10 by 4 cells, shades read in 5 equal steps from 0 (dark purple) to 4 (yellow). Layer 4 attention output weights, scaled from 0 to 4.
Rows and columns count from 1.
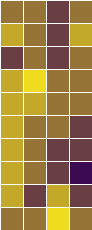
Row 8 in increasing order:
0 1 2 3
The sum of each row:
7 9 6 11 10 8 7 6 8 10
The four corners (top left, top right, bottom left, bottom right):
2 2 2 2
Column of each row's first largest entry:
1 1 2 2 1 1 1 1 1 3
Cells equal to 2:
17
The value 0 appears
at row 8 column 4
